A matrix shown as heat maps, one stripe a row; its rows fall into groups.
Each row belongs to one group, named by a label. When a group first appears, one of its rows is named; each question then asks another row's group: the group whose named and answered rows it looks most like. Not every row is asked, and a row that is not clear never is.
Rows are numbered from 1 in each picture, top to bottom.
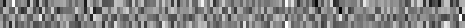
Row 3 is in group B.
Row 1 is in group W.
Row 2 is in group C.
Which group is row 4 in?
W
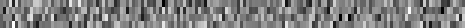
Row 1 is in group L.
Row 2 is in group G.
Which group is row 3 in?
C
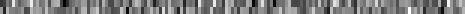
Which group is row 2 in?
G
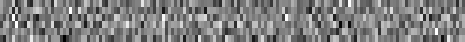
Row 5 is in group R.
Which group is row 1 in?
B
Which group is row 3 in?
W
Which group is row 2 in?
L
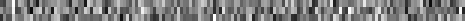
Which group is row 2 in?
B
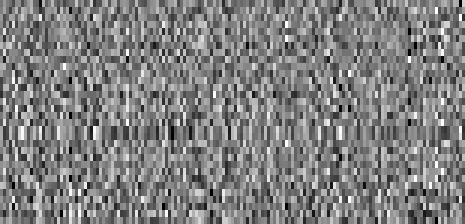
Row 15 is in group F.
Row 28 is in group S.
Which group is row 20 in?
B
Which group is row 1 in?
C
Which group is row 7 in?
S
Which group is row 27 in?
L
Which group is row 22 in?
R
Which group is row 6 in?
W
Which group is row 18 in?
F
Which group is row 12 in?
W
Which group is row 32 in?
S
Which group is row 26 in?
R
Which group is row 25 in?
F
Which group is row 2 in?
R
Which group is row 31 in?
S
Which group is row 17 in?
R
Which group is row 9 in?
G
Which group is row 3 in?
B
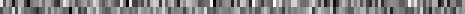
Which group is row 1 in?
G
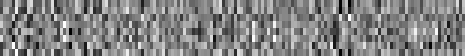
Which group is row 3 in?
B
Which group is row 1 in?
C
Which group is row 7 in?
W
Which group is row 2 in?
C
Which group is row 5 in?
R
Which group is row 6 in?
G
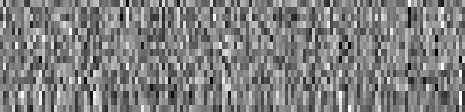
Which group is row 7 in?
C
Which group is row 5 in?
L
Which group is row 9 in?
C
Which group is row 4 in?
F
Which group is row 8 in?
S
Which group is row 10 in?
F
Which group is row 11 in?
B
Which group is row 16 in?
B
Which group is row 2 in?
F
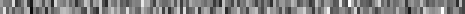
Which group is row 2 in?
F
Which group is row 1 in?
B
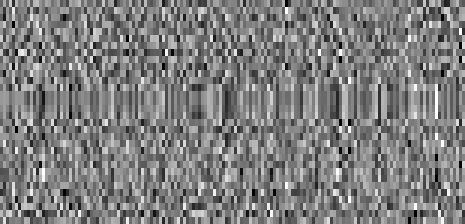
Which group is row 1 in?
L
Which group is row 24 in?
C
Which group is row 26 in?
S
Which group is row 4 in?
L
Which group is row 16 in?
R
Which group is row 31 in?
S
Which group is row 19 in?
B
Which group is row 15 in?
R
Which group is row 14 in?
R
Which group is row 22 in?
C
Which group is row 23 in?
S
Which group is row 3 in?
G
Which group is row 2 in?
W
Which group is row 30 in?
R
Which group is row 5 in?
B
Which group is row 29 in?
B
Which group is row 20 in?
R
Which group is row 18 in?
C
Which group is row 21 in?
F
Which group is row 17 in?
R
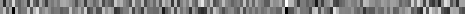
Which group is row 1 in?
W
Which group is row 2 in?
L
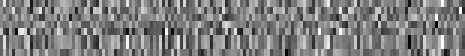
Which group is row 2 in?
B
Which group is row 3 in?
R
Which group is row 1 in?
F
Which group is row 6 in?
F
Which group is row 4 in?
S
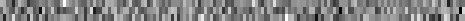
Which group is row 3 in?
W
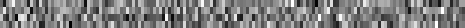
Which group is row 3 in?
B
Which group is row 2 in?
F
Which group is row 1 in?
W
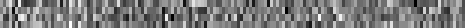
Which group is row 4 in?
L
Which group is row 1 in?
S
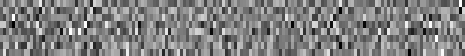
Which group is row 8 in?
F
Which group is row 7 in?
C
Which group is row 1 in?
B
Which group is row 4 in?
L
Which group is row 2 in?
C
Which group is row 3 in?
W
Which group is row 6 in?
R
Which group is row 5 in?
S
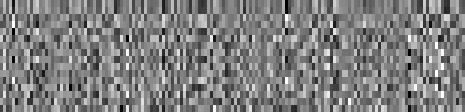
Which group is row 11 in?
R
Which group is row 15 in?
B
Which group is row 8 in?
F
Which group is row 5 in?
L
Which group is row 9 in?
L
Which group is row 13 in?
R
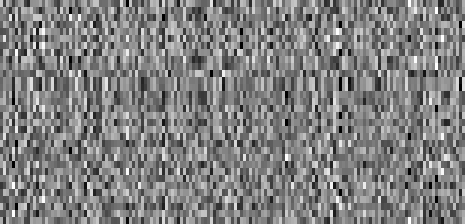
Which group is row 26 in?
S
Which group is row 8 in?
C
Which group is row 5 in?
S
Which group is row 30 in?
B
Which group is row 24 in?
L
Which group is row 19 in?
C
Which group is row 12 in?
C
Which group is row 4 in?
C
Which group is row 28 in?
C
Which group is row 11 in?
S
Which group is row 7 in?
S
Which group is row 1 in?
G
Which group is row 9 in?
R
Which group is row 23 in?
W
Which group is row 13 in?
C
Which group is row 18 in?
L
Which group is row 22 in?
W
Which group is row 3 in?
L
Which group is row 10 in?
R
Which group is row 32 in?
G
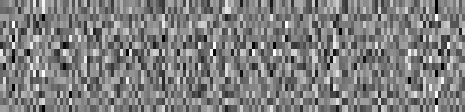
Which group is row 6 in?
L
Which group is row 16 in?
R
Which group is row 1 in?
S
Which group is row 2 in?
S
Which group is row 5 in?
C
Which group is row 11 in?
S
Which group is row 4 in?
W
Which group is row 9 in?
L
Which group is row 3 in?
R
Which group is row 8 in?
G
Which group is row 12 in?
F
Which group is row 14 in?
R
